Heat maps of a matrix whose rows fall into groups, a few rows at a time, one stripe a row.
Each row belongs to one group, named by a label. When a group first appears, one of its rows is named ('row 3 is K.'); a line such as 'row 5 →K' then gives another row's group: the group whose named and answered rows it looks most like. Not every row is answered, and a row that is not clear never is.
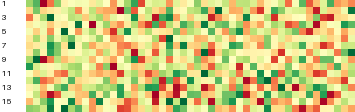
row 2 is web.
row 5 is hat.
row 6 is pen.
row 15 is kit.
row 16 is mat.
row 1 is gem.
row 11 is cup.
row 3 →kit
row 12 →pen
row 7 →kit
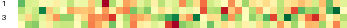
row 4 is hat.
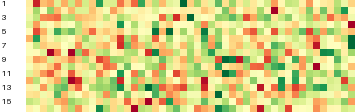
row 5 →pen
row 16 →kit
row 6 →web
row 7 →web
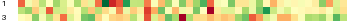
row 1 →mat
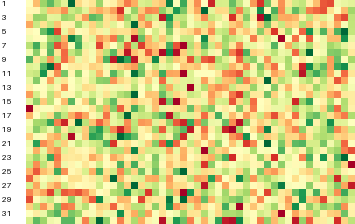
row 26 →mat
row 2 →cup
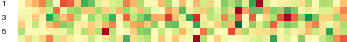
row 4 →cup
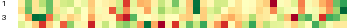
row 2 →web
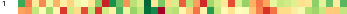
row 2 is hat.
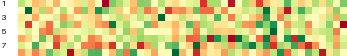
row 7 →cup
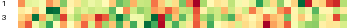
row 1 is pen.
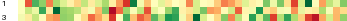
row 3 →cup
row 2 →mat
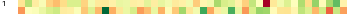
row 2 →mat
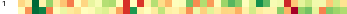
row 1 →mat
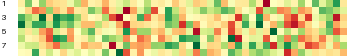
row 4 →mat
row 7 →cup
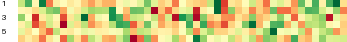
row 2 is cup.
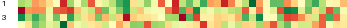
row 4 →kit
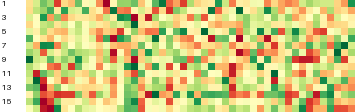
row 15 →gem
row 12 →gem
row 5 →cup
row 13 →gem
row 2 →mat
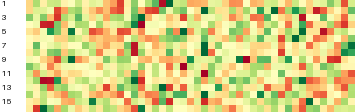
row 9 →pen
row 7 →web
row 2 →cup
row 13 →hat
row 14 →cup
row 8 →web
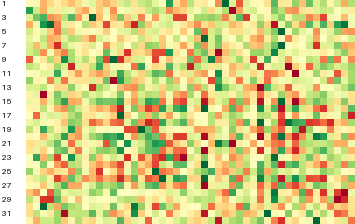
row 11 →hat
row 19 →kit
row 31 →pen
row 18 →cup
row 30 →kit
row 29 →gem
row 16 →cup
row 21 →hat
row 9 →mat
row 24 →cup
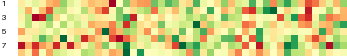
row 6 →kit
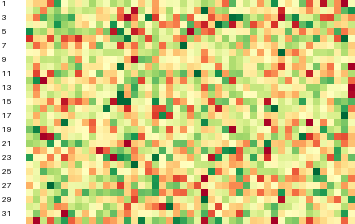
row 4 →hat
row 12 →gem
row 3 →kit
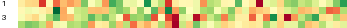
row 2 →hat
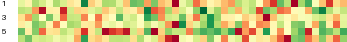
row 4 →hat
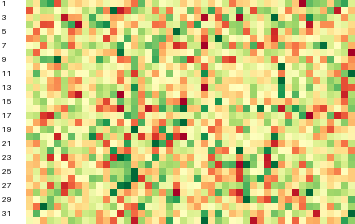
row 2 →mat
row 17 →gem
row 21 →hat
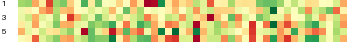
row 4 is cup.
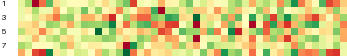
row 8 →gem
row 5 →pen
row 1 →gem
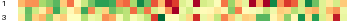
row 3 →pen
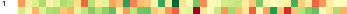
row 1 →kit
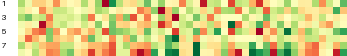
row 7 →cup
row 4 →pen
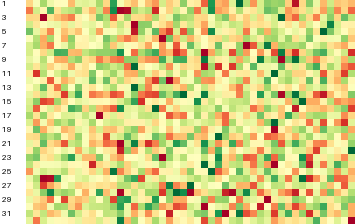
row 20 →hat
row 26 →gem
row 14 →cup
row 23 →pen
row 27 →pen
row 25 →mat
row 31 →pen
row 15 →gem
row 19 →gem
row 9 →cup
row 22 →web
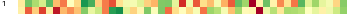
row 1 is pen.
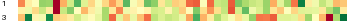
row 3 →web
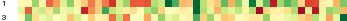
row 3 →web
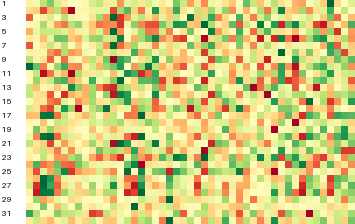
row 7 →mat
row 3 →mat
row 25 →hat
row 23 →cup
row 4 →cup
